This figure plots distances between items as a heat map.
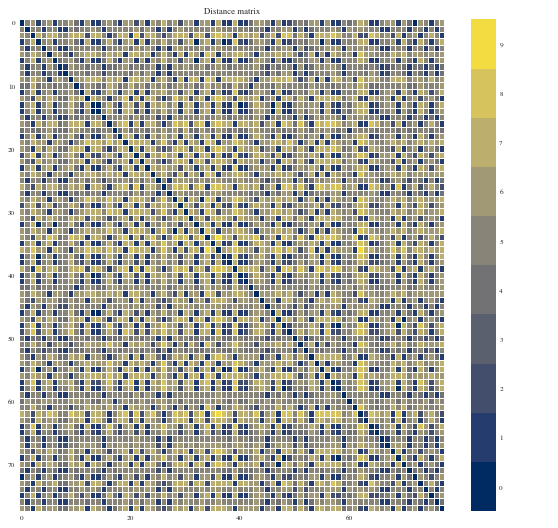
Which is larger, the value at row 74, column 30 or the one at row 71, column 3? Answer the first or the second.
the first
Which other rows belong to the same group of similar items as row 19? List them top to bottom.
5, 9, 24, 28, 30, 33, 36, 43, 51, 54, 56, 61
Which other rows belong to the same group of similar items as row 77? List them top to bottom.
2, 12, 16, 20, 22, 26, 31, 34, 39, 44, 47, 53, 62, 63, 68, 70, 73
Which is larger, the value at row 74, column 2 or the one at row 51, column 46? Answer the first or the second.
the second
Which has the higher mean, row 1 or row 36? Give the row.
36
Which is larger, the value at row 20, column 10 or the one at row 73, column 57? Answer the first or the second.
the second
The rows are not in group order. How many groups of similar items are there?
6
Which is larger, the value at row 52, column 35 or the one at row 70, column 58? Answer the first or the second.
the second
